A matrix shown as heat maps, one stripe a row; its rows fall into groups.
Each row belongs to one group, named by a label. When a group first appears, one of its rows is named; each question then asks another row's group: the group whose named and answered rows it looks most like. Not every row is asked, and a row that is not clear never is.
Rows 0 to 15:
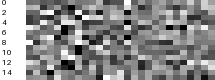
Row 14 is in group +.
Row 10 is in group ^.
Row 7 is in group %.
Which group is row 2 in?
%
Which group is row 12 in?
%
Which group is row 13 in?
%
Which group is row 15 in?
+
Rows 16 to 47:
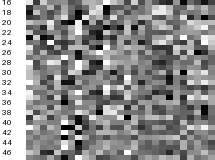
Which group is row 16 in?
+
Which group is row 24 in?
%
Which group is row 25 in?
+
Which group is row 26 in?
+
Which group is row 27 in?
^
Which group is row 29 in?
+
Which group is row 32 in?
%
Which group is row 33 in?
+
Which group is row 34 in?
+
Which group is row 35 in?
%
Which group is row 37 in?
+
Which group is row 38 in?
+
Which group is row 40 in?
^
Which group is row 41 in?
%
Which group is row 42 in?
^
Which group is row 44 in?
^
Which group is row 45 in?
^
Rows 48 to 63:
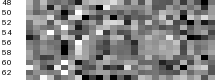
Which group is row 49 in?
+
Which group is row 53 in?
^
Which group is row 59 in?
+
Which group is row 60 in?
^
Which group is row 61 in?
%
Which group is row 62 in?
^
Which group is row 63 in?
%
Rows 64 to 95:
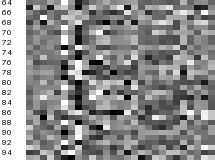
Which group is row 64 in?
^
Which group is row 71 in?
^
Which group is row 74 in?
^
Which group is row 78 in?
%
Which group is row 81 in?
^
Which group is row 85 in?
^
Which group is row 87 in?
%
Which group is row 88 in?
^
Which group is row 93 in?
%
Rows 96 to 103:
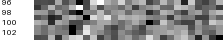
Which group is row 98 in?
%
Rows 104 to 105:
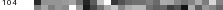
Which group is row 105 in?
^
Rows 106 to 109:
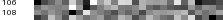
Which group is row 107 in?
^
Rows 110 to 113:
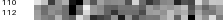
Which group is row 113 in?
%
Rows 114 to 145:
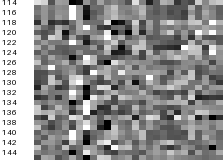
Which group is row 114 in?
%
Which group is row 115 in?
^
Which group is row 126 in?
+
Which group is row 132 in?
^
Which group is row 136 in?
%
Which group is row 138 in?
+
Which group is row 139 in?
+
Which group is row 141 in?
^
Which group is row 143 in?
+
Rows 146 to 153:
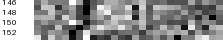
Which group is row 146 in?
^
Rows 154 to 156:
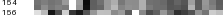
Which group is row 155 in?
^
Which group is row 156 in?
%
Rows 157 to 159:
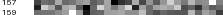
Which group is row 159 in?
^
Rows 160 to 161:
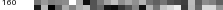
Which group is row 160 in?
^
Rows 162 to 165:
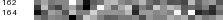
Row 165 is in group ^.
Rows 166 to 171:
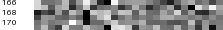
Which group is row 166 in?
+
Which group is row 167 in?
%
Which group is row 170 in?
^
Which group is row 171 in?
+
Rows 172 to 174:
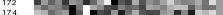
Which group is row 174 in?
%
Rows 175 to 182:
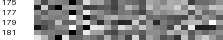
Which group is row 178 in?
^
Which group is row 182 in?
%
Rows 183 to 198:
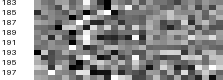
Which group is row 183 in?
+
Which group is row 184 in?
+
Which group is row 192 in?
^
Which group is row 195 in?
%
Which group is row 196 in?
%
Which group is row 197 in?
%
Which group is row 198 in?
+
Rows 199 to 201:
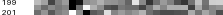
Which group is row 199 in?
%
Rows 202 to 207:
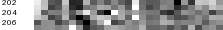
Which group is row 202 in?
%
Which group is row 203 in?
%
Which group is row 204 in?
+
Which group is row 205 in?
%
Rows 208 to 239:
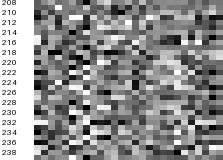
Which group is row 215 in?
+
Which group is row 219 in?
%
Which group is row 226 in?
+
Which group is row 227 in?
+
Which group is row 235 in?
+
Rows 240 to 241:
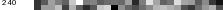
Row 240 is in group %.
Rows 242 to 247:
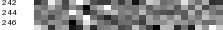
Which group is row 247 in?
%
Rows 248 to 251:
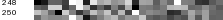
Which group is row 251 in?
^
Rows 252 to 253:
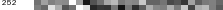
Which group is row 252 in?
^
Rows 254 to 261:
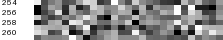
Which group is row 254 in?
+
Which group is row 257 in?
+
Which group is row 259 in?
%
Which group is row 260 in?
%
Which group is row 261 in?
^
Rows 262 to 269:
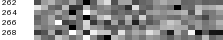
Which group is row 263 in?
%
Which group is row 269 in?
+
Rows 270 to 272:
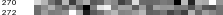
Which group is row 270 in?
%
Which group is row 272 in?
^
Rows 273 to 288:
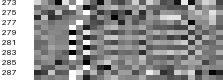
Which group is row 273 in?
%
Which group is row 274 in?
^
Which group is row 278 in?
^
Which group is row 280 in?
^
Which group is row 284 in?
^
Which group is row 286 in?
+
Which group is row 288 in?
^
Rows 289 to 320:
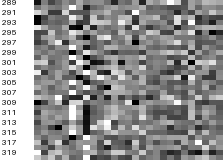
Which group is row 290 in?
^
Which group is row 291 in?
%
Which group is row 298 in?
^
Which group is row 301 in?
%
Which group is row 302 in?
^
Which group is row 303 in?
+
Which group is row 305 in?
^
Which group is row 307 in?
^
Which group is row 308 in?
%
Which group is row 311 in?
^
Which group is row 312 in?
^
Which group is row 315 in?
^
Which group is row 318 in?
+
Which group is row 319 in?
+
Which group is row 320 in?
%
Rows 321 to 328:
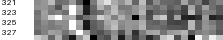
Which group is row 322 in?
^
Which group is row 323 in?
^
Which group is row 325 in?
^
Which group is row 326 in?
^
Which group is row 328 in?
%
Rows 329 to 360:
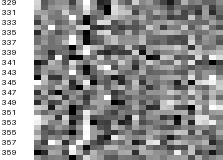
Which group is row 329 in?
+
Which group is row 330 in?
+
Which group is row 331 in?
+
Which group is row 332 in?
^
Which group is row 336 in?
^
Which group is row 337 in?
^
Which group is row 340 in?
%
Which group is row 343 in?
^
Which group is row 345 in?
%
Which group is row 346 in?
%
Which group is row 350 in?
%
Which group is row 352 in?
%
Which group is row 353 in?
%
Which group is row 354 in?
+
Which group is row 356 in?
+
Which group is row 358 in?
^
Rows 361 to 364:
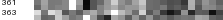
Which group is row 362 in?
^
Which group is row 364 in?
+
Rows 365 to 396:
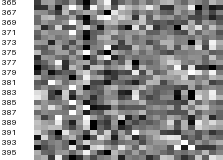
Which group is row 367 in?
+
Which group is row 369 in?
^
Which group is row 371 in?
^
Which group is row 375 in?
+
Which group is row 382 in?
^
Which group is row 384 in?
%
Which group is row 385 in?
^
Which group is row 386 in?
%
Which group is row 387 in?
^
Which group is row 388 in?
+
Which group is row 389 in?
%
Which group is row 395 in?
+
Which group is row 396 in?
%
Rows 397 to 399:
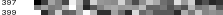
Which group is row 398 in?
^
